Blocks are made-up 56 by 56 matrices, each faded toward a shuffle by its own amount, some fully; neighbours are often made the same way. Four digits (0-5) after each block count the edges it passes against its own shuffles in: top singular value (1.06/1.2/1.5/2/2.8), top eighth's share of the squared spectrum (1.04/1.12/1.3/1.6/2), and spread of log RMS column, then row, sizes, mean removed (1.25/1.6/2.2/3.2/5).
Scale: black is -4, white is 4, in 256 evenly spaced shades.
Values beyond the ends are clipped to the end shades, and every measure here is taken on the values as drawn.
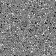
0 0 0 0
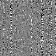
2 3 3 0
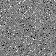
0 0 0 0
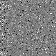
1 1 1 0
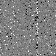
2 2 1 0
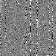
2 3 3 0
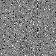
1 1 1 0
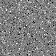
0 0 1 0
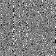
2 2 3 0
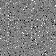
3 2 1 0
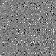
4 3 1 1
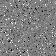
0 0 0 0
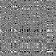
4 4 3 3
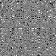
4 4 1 2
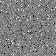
1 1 0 0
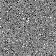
0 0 0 0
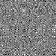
4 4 2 2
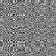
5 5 3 3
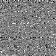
1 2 0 2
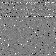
3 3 0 2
